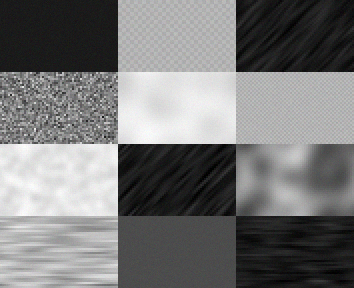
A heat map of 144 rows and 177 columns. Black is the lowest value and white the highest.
It is made of 4 by 3 panels. Panel 1,1: very low, flat. Panel 1,2: high, checkered, faint in contrast. Panel 1,3: very low, slanting up to the right, faint in contrast. Panel 2,1: middling, fine-grained, strong in contrast. Panel 2,2: very high, smooth, faint in contrast. Panel 2,3: high, checkered, faint in contrast. Panel 3,1: very high, blotchy, faint in contrast. Panel 3,2: very low, slanting up to the right, faint in contrast. Panel 3,3: middling, smooth, strong in contrast. Panel 4,1: high, streaked across. Panel 4,2: low, flat. Panel 4,3: very low, streaked across, faint in contrast.
